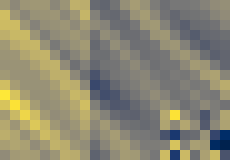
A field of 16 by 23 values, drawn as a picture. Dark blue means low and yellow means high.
The bottom right is the roughest part. The left part is higher, up to a seam about 40% of the way across. In the bottom right lies a patch that is rougher than the rest. The grain runs diagonally down to the right.
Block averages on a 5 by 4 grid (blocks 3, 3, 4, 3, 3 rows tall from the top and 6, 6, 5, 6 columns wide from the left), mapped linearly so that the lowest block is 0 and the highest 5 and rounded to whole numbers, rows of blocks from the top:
3221 | 4210 | 4112 | 5312 | 4320
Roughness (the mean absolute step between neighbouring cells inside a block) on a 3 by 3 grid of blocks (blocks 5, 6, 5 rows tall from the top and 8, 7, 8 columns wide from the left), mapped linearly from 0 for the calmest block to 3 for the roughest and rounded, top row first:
000 | 000 | 003
